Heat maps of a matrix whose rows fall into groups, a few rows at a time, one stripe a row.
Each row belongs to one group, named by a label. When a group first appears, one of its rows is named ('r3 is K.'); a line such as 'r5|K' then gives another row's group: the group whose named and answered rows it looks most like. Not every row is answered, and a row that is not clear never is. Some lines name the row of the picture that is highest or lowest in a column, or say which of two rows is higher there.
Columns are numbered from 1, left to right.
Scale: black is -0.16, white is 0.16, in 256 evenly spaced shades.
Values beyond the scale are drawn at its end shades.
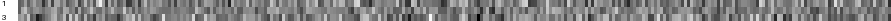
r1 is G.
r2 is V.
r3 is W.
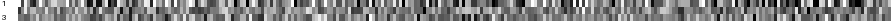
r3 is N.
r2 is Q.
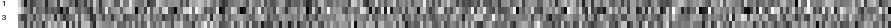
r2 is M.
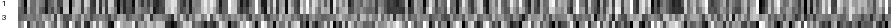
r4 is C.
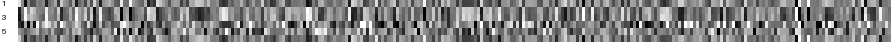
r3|Q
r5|N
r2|Q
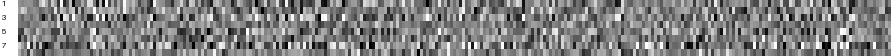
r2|V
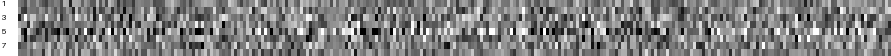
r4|G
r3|Q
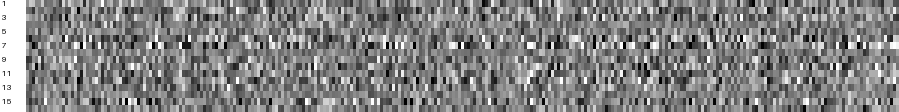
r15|N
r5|W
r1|V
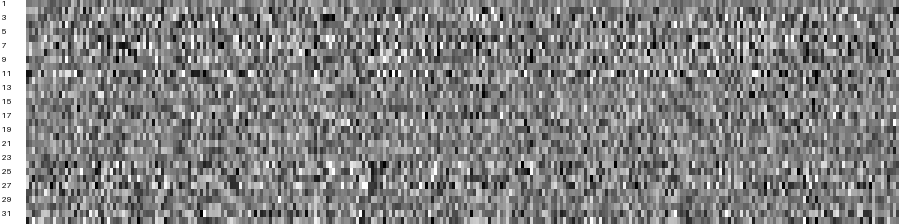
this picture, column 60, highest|31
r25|C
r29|Q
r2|V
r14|V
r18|M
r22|C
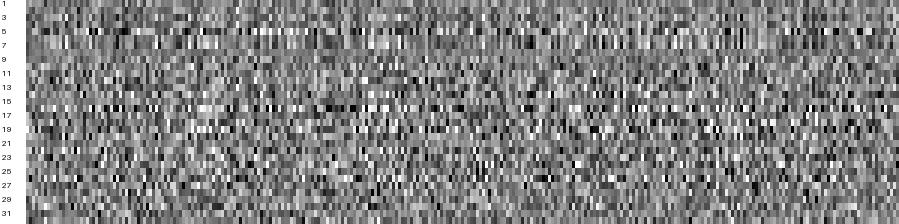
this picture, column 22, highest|16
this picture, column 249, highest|18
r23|G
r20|V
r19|G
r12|G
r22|W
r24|M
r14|V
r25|N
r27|M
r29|Q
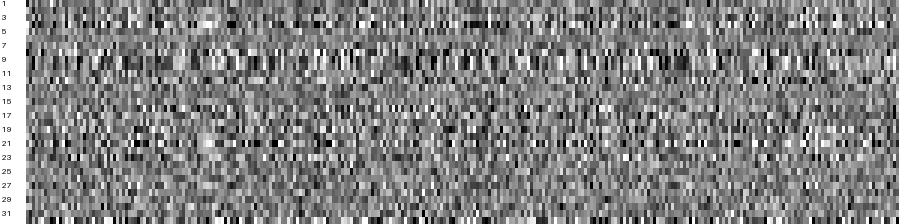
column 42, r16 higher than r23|No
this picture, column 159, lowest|19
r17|C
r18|W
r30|W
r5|G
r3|N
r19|G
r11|N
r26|C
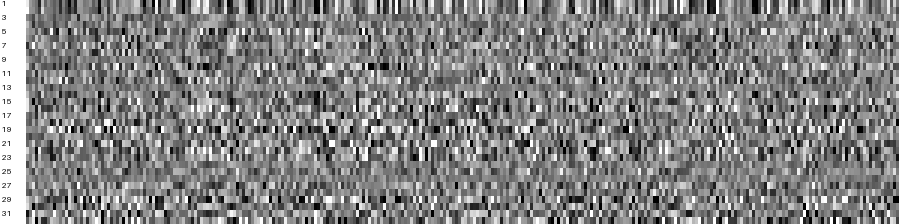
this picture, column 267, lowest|16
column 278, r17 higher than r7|Yes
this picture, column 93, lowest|29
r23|G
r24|Q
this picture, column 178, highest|29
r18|G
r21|C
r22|G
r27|C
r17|N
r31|Q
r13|G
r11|N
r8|N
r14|M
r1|M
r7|Q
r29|V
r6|N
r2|M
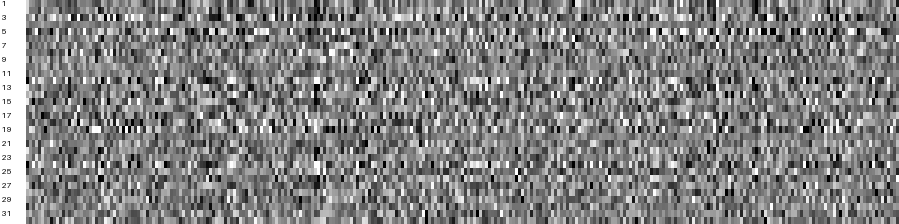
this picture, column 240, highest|14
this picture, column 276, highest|5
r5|W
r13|M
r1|M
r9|G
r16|C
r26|M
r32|G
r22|M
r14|N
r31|N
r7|M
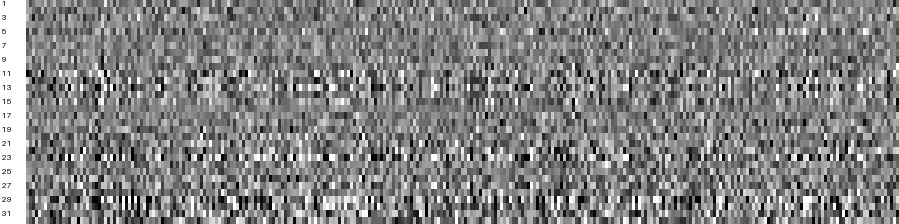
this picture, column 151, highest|19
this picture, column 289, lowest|29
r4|V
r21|G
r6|Q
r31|G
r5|G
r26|W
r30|N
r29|N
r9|W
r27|C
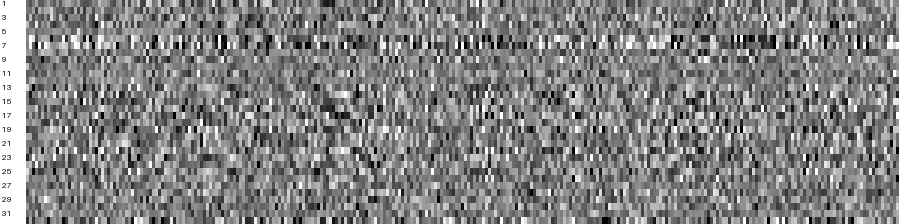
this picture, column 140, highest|32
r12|V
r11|M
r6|V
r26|M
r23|Q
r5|C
